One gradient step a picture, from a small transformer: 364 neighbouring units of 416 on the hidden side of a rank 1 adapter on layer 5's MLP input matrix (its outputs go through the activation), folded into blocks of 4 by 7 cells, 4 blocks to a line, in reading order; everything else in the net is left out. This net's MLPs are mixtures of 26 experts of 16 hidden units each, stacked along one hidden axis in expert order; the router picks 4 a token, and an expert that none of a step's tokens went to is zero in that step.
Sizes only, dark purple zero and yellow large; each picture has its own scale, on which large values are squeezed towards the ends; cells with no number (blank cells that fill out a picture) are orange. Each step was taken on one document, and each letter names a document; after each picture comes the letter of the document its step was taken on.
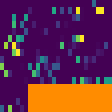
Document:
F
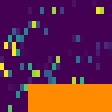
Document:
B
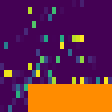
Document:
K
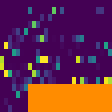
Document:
B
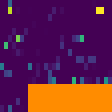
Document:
F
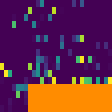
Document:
K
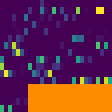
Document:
F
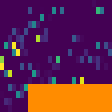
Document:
B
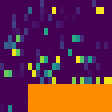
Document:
F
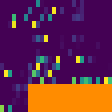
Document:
K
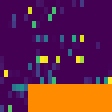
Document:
K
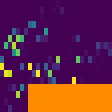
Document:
B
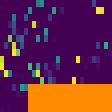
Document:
B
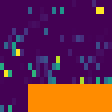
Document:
F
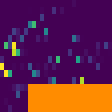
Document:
B
